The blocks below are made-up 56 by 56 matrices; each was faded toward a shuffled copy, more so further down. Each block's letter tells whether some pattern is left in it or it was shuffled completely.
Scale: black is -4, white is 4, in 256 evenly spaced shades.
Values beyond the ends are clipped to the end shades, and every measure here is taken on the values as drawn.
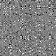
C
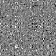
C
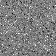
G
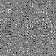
C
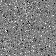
G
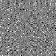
C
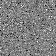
G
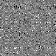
C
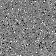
G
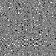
C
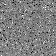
G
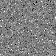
G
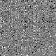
C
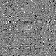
C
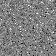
G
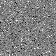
G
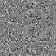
C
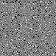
C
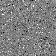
G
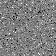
G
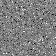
G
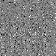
C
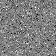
G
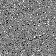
G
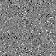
C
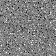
G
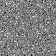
G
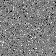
G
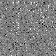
C
